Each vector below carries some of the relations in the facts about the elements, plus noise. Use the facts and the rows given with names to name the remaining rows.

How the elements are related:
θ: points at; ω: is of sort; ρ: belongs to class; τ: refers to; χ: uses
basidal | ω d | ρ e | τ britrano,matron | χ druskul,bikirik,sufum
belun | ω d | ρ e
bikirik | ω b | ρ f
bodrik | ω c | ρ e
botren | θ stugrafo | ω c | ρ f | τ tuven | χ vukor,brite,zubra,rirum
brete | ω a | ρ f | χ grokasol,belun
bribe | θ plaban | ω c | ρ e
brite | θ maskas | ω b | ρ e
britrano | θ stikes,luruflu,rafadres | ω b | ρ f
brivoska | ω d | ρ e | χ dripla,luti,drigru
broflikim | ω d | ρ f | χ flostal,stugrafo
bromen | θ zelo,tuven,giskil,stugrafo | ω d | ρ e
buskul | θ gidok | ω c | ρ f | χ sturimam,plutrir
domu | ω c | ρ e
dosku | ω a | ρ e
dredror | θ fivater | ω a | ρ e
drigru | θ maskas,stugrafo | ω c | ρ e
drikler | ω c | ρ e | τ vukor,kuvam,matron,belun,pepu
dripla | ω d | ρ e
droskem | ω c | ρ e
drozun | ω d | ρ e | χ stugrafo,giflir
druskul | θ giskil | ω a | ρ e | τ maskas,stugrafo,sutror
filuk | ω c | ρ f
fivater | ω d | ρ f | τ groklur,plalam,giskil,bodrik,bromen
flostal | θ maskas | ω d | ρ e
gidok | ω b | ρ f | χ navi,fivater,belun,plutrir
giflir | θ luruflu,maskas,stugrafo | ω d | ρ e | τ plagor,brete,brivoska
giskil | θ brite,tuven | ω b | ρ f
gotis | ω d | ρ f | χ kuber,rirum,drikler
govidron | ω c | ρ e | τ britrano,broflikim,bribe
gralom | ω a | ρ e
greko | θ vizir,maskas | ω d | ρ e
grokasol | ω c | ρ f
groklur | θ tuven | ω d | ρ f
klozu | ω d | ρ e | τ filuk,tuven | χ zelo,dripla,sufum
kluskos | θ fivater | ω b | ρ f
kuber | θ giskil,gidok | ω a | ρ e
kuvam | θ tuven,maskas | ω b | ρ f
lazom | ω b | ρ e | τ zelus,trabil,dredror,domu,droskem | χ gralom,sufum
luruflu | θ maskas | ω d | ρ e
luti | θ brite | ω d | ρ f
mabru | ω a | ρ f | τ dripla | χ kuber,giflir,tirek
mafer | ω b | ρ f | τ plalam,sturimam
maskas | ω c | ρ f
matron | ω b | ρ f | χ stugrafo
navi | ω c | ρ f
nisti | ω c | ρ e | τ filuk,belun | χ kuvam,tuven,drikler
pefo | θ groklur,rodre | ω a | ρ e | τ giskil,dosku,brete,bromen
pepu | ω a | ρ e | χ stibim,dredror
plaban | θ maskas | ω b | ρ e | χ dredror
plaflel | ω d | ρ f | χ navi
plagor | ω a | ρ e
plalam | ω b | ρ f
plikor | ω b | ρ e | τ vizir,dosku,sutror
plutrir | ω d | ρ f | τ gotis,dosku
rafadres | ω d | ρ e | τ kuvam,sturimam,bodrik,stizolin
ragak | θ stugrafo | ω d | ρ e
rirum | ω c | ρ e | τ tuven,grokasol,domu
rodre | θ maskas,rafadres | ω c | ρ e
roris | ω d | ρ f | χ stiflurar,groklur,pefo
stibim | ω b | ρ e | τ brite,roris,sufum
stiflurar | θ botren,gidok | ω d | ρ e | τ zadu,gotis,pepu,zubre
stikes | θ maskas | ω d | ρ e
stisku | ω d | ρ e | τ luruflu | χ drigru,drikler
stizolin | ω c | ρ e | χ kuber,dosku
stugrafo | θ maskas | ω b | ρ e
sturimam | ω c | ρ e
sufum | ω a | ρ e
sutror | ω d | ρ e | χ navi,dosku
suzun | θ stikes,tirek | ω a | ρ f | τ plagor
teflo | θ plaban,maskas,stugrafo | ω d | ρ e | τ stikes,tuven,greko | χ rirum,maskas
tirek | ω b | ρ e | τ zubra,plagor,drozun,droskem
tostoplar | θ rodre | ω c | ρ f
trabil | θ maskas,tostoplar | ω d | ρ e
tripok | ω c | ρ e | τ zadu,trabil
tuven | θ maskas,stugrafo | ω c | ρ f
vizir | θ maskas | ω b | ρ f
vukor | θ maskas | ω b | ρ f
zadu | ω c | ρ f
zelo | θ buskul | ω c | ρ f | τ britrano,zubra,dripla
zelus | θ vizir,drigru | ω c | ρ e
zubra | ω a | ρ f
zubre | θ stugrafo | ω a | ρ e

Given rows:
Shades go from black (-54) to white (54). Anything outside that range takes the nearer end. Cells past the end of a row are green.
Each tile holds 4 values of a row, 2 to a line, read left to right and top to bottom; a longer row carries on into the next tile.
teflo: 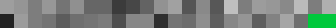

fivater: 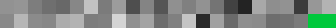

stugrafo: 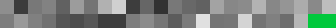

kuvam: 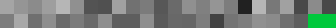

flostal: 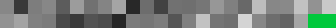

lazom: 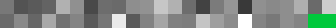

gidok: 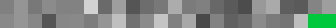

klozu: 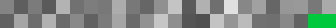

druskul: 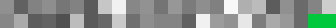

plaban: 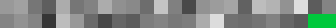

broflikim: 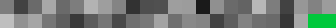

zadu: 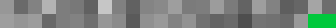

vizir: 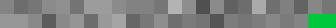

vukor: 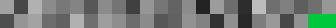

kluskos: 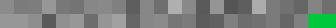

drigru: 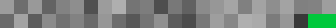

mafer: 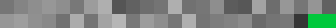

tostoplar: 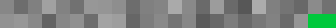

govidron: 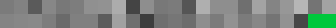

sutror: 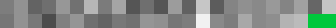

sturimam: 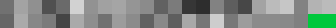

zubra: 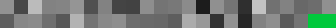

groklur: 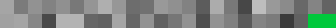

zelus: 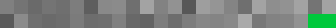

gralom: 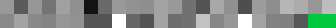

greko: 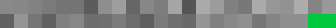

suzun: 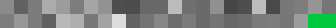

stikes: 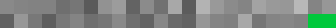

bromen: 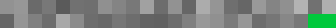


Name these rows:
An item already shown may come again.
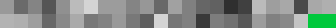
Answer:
plutrir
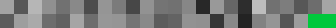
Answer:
vukor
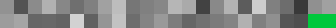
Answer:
bikirik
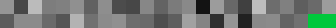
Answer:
zubra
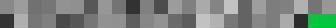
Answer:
stisku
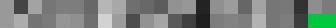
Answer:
luti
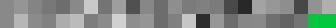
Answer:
fivater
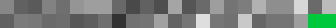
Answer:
drozun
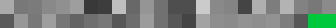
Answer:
drikler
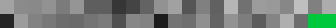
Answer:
teflo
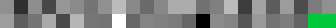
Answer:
zelo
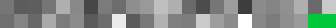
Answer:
lazom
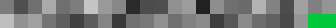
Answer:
broflikim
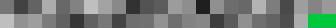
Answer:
broflikim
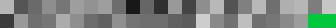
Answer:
giflir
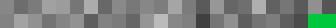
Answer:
filuk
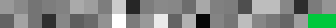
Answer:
grokasol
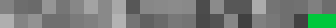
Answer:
britrano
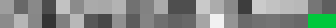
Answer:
stibim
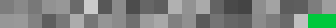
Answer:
plaflel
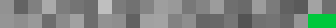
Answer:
zadu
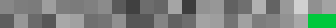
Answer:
plagor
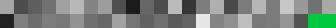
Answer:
tirek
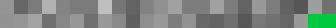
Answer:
zadu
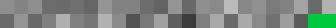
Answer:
brivoska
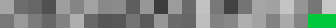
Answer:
dosku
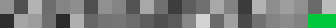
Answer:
brite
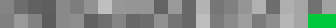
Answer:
plikor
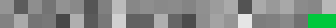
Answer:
sufum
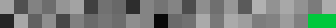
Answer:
rirum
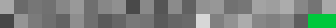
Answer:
kuber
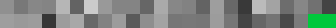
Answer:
roris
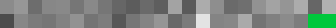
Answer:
stizolin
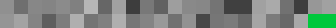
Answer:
navi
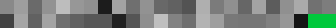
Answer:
nisti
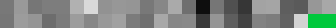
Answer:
buskul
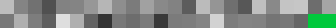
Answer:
pefo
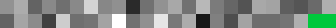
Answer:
brete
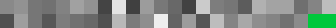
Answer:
belun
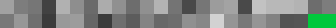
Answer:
dredror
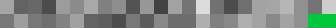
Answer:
dosku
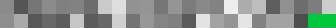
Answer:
druskul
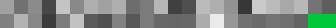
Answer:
stibim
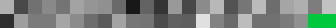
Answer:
giflir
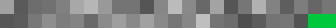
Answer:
mabru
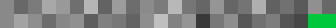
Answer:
filuk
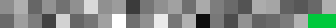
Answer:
brete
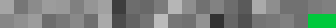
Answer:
gotis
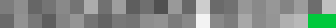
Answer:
sutror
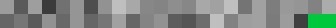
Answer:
dripla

